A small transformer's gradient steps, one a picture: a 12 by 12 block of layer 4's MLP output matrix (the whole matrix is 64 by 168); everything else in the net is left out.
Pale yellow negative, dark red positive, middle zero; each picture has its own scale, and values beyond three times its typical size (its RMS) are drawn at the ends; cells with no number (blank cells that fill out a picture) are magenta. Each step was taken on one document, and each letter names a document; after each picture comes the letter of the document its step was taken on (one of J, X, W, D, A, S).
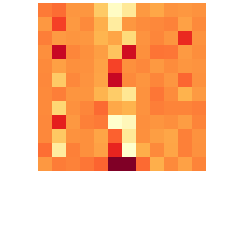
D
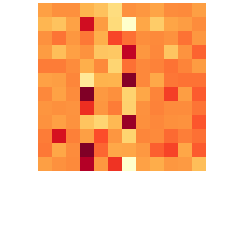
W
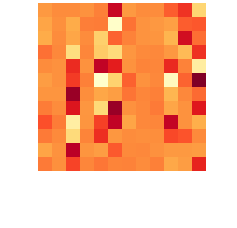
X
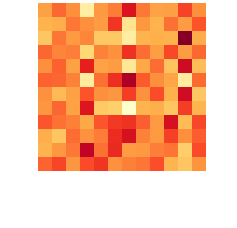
W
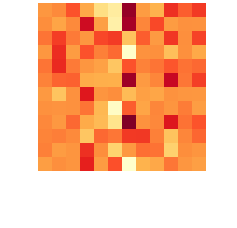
W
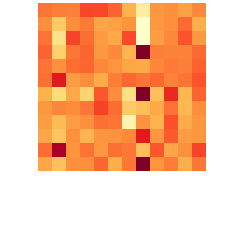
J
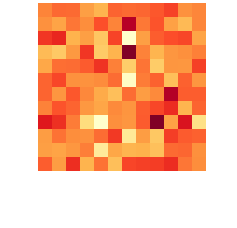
D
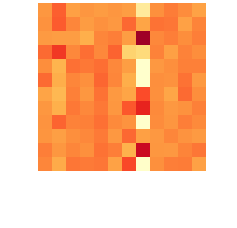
J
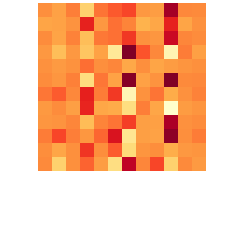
W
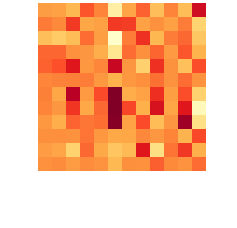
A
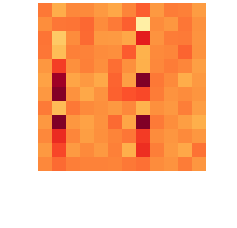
J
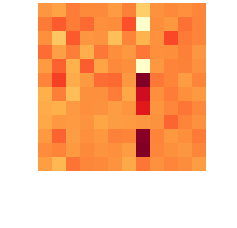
J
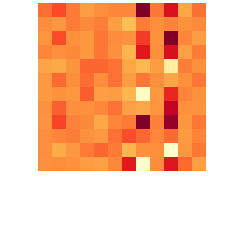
J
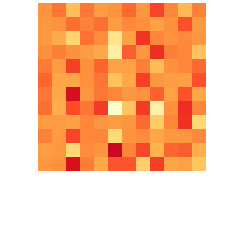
A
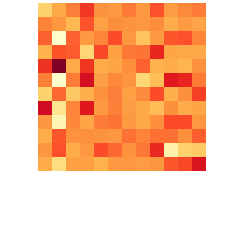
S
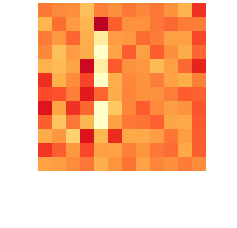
S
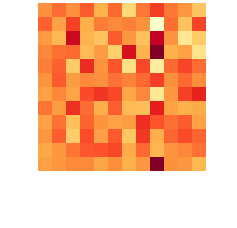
A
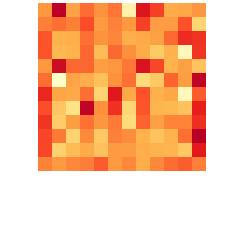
S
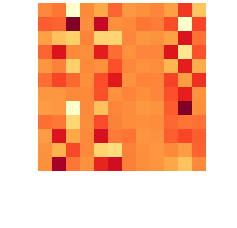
X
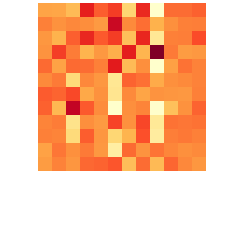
A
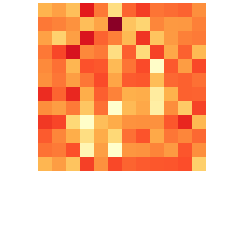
A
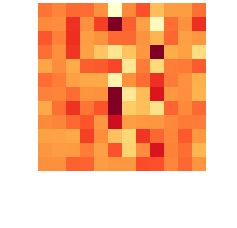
A
